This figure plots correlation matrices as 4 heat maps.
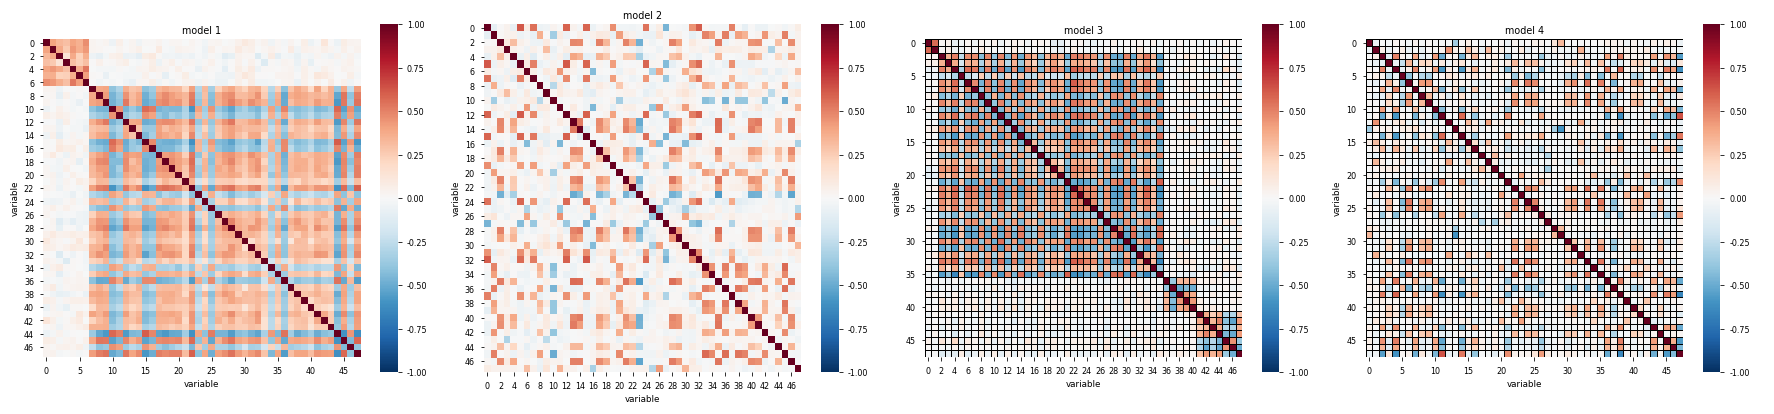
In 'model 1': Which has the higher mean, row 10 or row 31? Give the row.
31
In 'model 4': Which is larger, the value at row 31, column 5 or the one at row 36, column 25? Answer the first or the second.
the second
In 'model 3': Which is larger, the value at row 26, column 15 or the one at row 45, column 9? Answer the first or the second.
the second
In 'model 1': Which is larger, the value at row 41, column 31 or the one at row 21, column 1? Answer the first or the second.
the first
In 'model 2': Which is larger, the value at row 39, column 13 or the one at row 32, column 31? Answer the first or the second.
the second
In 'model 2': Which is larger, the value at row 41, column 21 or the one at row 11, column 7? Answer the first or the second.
the first
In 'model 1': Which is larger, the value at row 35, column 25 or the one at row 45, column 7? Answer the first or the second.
the second
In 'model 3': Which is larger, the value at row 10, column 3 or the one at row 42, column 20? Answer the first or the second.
the second
